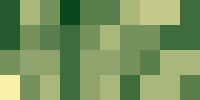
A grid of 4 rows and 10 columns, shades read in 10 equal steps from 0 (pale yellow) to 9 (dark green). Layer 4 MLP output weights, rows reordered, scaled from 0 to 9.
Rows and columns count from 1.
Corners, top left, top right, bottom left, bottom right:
8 7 0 6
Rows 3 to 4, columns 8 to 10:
6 3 3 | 3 3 6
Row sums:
51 58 45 41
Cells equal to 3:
9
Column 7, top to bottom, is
3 5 5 7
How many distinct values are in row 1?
7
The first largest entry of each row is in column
4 1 4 4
